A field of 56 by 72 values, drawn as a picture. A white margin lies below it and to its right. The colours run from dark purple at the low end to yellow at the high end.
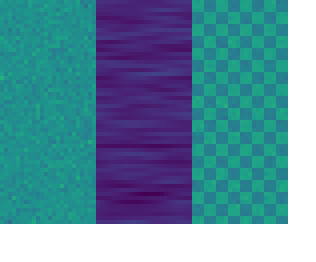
The table splits into one row of 3 panels. Panel 1,1: middling, fine-grained, faint in contrast. Panel 1,2: very low, streaked across, faint in contrast. Panel 1,3: middling, checkered.
